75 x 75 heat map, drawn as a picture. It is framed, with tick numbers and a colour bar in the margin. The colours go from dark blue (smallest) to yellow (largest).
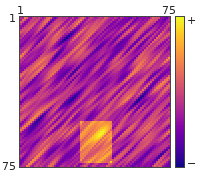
Ninth with the highest average: bottom middle. Odd patch: higher, in the bottom middle. Grain: diagonal, up to the right. Mirror symmetry: none.
